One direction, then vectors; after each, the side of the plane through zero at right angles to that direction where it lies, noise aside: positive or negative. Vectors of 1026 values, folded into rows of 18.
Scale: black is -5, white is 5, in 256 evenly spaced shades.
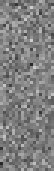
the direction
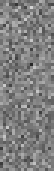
positive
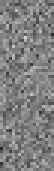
positive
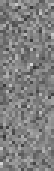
negative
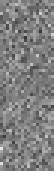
negative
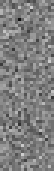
positive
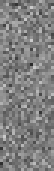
positive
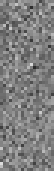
negative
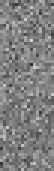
positive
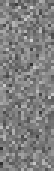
positive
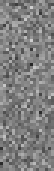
positive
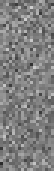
positive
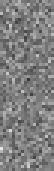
negative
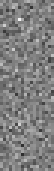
negative
